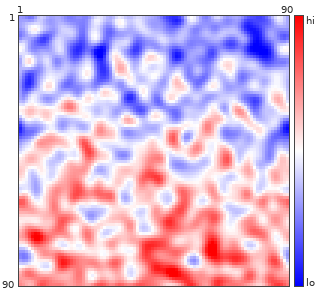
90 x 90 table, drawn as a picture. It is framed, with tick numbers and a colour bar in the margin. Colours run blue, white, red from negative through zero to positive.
There are no lone odd cells. The texture is blotchy. Values rise toward the bottom.
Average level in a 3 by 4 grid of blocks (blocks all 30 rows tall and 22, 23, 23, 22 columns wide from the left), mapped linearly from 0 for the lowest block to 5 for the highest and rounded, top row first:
0 1 0 0 | 3 3 3 2 | 4 4 5 4
